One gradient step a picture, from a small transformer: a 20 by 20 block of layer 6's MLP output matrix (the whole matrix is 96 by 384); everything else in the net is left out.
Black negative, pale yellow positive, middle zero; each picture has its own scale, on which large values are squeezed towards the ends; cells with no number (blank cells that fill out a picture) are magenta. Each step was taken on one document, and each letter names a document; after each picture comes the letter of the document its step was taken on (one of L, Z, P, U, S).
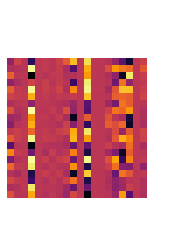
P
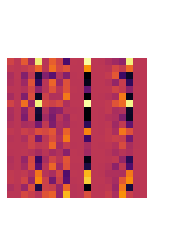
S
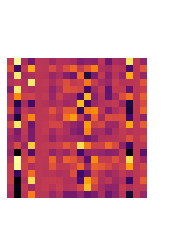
P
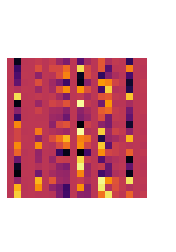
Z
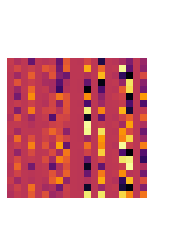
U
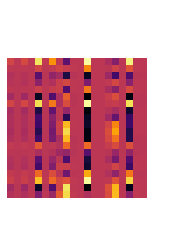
S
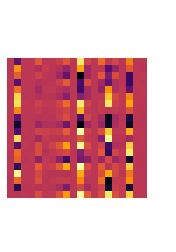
Z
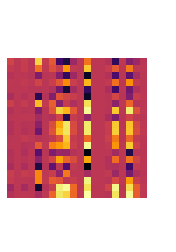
S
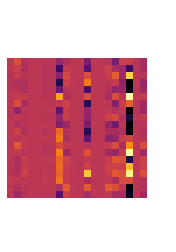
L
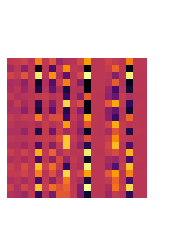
S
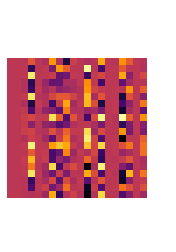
U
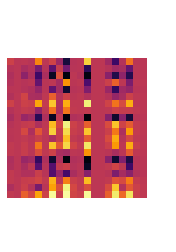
S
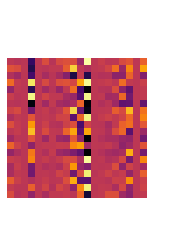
P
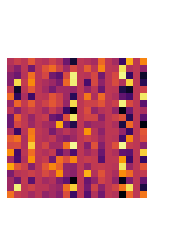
U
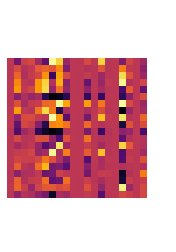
U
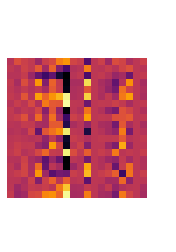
S
